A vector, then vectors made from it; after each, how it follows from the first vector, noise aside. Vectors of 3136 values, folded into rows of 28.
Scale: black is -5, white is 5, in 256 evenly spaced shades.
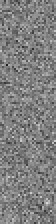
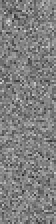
reversed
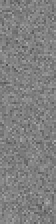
shrunk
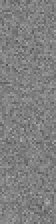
shrunk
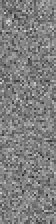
reversed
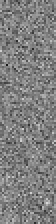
copied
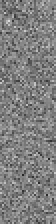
reversed
